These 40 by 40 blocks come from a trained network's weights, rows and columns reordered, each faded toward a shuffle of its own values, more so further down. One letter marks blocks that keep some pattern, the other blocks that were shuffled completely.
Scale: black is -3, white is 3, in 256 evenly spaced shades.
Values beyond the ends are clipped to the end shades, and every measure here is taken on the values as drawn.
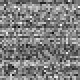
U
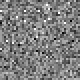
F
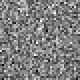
F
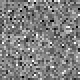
F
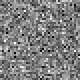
U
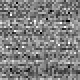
U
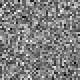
F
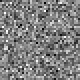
U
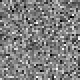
F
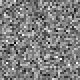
F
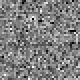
F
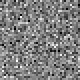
F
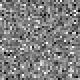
U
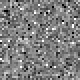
F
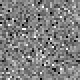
F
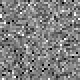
F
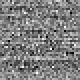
U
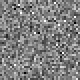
F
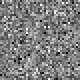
F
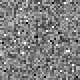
F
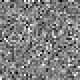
U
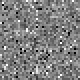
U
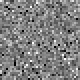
F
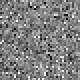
F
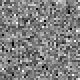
U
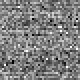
U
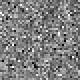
F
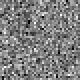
U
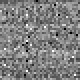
U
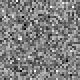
F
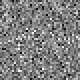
F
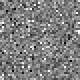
F
